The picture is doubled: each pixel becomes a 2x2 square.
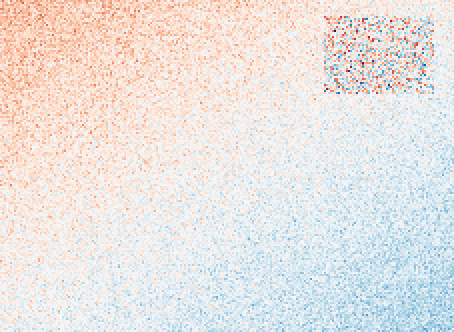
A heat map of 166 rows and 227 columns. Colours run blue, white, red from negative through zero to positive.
The ninth with the lowest average is the bottom right. The ninth with the highest average is the top left. No single row or column stands out from its neighbours. No regular stripes run through it. An odd patch, rougher than its surroundings, sits in the top right. Values change most from cell to cell in the top right. Values rise toward the top left.
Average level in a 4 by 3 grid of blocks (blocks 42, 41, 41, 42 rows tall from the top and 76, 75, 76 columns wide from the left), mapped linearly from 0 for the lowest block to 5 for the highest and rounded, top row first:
5 4 3 | 4 3 2 | 3 2 1 | 2 1 0
